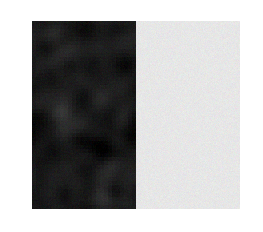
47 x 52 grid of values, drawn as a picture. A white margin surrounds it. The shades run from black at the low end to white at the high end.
The table splits into one row of 2 panels. Panel 1,1: very low, blotchy, faint in contrast. Panel 1,2: very high, flat.
